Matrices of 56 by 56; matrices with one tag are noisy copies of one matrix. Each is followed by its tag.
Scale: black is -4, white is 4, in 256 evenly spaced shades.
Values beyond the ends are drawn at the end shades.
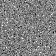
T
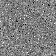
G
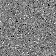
G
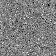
G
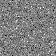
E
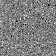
G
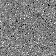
G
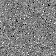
G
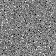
T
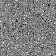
G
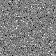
E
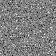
E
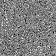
T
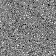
G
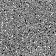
T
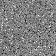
T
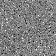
T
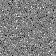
E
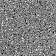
T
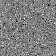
G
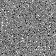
T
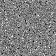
T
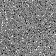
T
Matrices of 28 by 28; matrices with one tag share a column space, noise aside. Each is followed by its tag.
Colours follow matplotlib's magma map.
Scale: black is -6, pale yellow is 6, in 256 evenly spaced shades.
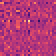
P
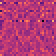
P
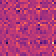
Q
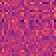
P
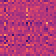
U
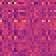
P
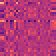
P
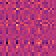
Q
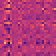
Q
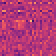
P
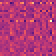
P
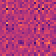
Q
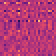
P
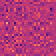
U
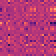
U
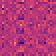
Q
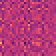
Q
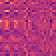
P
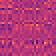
Q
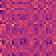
Q
